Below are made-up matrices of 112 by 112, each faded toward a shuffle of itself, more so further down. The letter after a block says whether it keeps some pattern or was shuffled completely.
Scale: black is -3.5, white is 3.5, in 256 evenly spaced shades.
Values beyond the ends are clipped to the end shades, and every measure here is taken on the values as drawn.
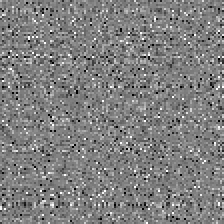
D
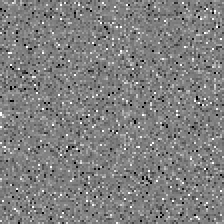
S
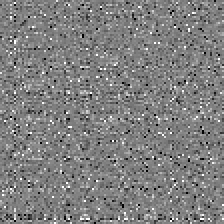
D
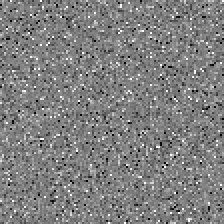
S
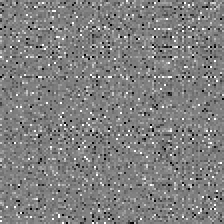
D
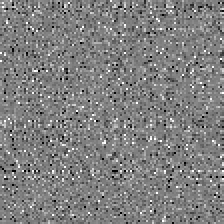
D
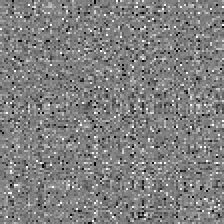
D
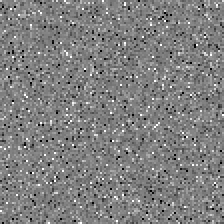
S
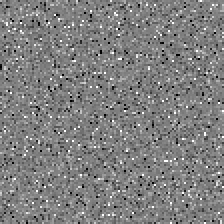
S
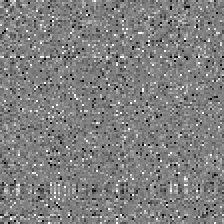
D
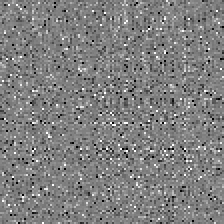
D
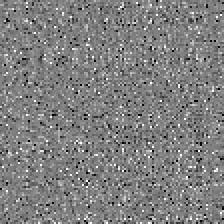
D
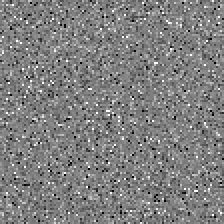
S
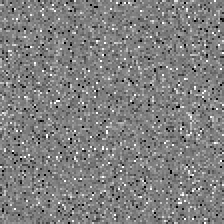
S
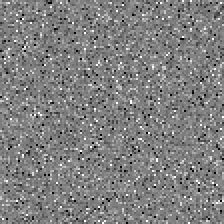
S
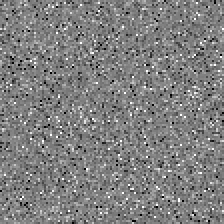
S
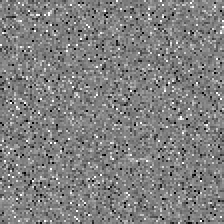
S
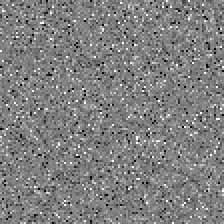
S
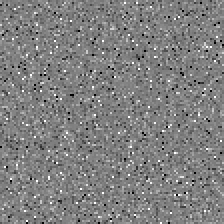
S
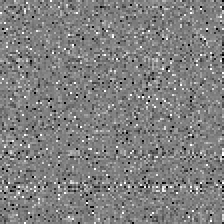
D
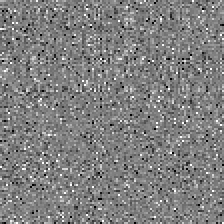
D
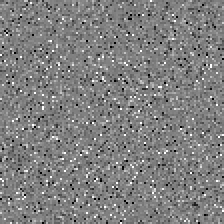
S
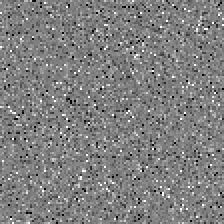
S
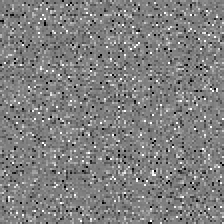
D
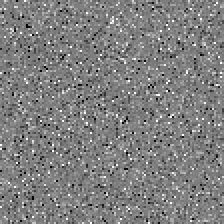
S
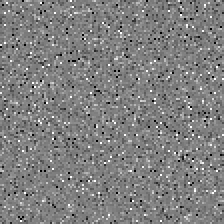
S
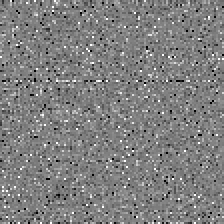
D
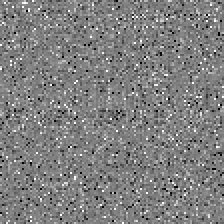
D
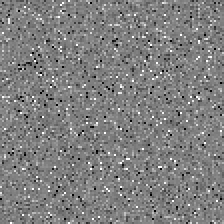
S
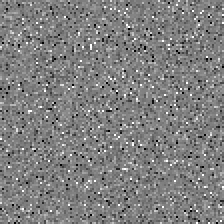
S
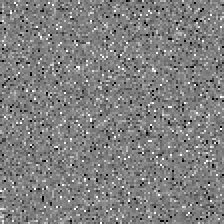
S
